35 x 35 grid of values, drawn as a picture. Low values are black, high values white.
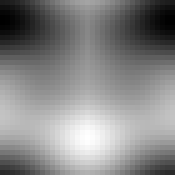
Ninth with the highest average: bottom middle. Grain: smooth. Mirror symmetry: left to right. Lone odd cells: none. Stripes: none.
